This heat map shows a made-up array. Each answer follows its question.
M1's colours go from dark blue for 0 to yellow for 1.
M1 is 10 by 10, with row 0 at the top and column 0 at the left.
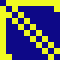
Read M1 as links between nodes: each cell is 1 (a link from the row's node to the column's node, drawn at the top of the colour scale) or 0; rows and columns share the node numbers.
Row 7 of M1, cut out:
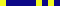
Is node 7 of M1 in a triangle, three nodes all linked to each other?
yes
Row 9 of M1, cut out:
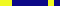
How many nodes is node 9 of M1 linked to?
3
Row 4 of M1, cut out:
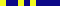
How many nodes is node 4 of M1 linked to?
3
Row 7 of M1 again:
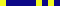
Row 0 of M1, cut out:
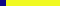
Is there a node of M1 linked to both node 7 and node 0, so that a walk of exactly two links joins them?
yes
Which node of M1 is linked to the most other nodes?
node 0
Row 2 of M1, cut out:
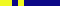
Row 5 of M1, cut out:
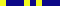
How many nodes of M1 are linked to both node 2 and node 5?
1
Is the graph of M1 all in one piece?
yes
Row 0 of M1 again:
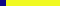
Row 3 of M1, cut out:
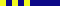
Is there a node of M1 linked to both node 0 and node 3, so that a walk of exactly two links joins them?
yes
